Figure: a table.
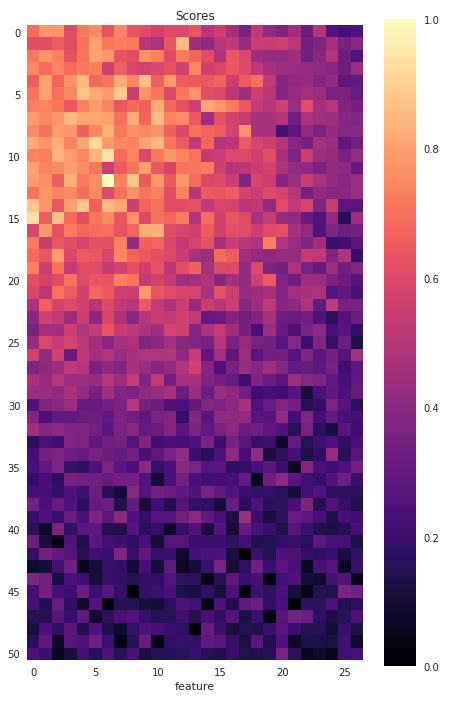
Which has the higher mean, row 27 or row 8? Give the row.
8
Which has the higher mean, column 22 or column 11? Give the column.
11
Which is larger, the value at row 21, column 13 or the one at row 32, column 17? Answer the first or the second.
the first
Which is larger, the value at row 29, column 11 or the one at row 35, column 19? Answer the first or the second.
the first
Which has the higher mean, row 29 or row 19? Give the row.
19
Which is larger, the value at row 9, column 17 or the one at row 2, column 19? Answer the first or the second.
the first
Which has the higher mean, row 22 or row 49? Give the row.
22
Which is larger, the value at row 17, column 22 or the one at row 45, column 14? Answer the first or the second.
the first
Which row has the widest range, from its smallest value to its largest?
15
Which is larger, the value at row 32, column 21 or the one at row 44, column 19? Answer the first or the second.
the first
